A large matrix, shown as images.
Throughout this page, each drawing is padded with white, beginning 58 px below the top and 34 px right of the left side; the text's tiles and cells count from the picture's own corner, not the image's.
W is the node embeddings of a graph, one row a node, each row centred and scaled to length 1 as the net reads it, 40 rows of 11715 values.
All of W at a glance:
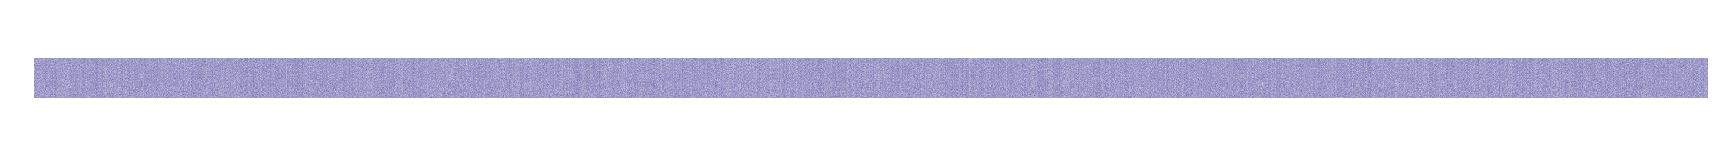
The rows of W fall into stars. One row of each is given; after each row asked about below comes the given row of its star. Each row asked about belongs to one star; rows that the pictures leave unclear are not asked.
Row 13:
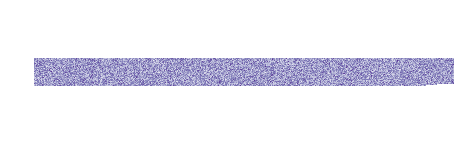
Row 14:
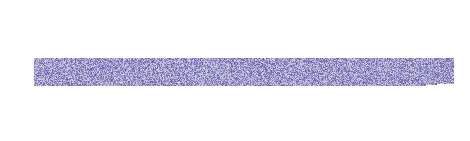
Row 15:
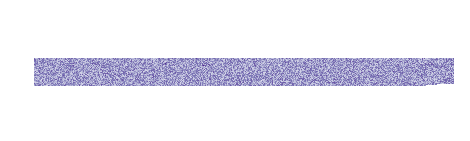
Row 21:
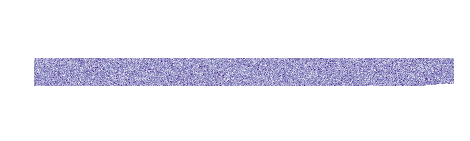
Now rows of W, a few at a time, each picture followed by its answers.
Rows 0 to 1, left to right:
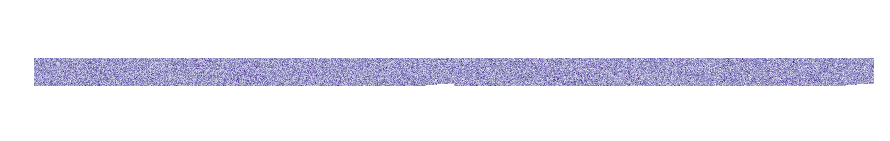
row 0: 13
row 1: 14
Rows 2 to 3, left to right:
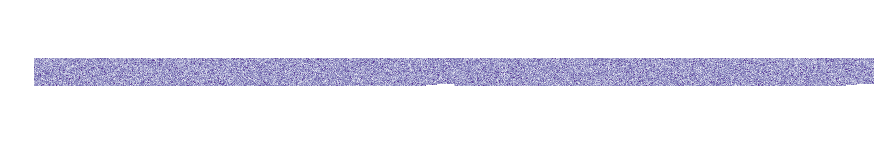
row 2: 14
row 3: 13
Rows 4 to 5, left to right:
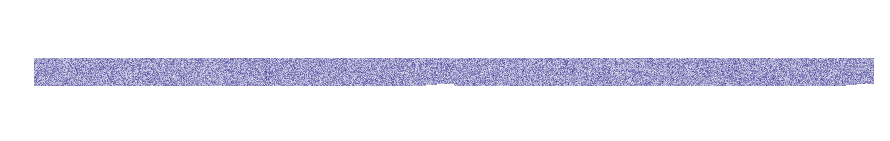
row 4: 14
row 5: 21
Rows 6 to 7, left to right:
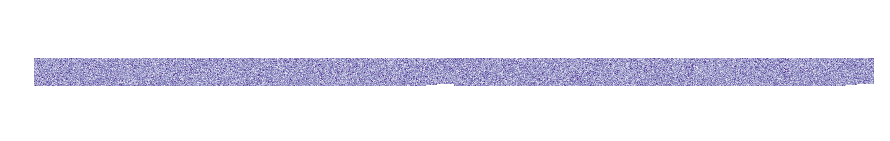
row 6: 13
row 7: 13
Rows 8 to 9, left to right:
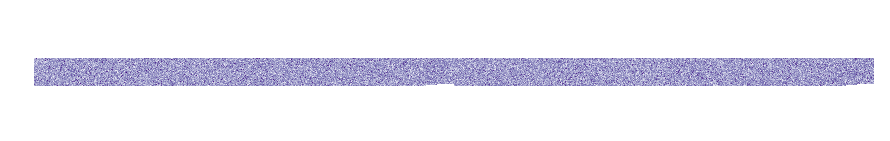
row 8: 21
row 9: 14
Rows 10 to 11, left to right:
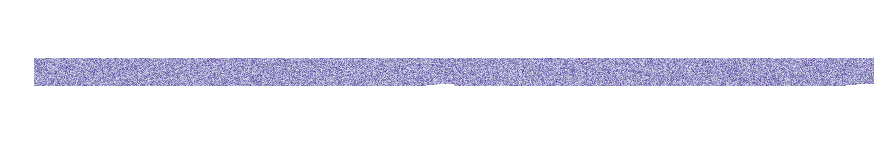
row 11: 15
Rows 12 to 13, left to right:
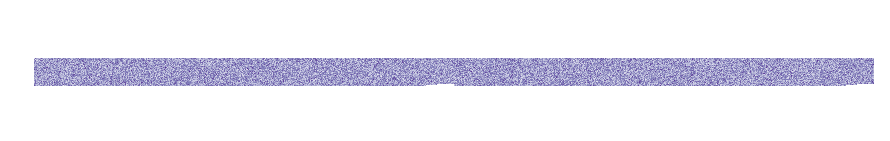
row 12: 21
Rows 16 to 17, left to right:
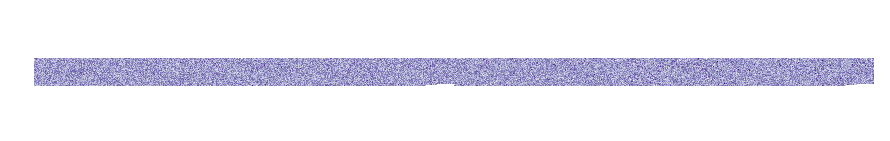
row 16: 21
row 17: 21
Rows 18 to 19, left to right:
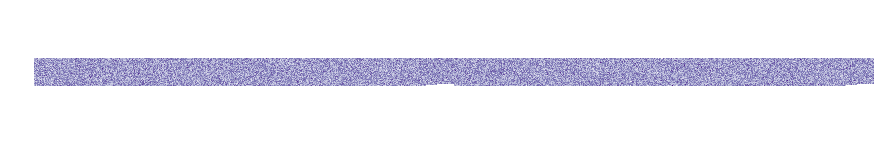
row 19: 21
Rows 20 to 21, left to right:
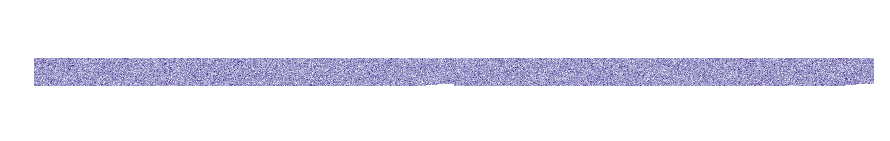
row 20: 15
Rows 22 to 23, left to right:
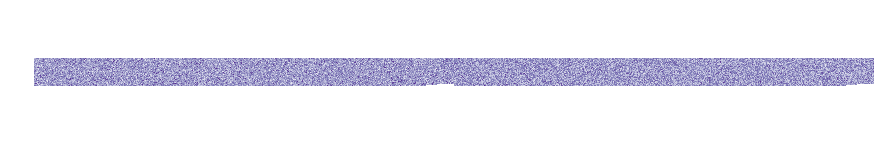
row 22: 14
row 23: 13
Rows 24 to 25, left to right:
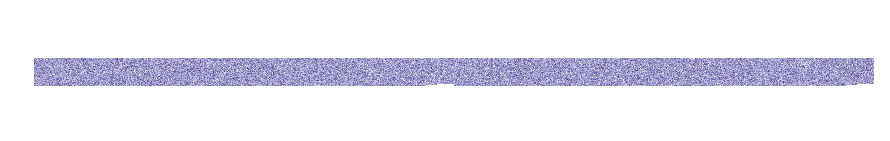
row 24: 13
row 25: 14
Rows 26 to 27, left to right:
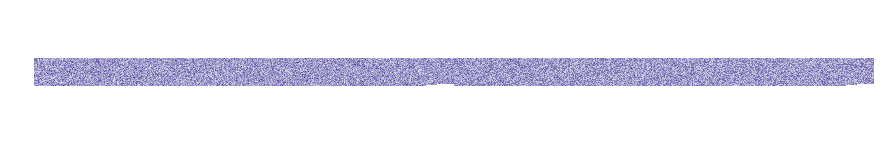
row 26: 13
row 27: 13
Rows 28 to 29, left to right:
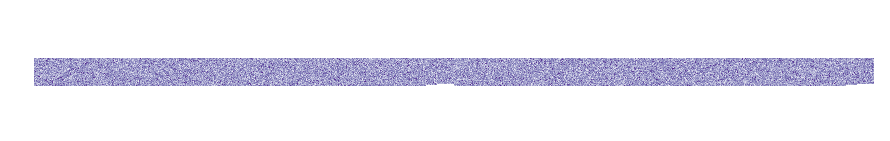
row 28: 13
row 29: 14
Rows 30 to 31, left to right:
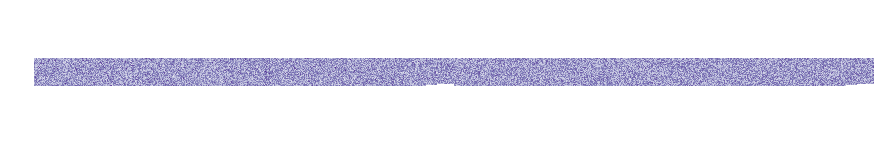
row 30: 14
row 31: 21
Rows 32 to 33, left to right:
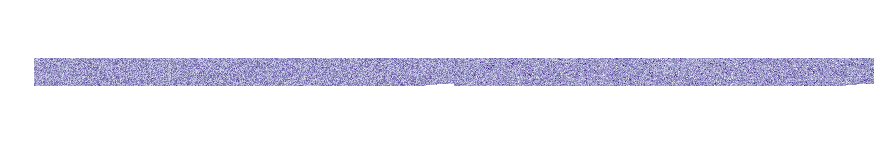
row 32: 21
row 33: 15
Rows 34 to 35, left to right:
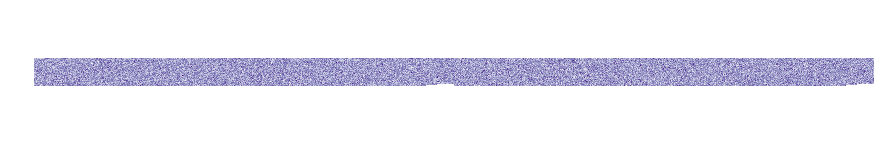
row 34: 14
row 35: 14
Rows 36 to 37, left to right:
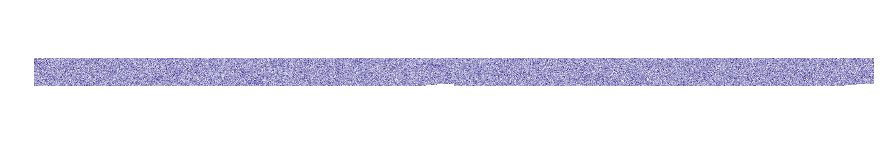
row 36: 13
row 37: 21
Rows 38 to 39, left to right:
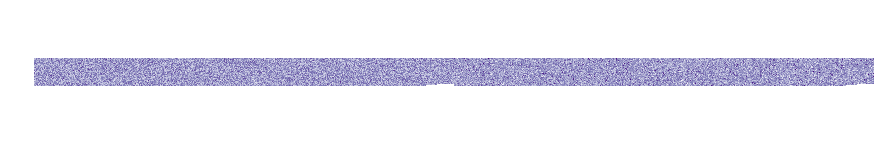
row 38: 14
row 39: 15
